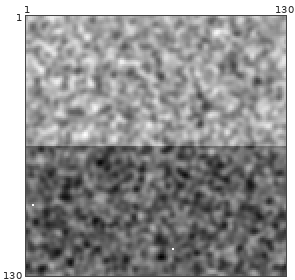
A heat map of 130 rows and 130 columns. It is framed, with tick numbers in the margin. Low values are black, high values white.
Average level on the scale: 50%. Lone odd cells: 2, each higher than its neighbours. Grain: blotchy. Seam: horizontal, 50% of the way down, the top part higher. Ninth with the highest average: top left.
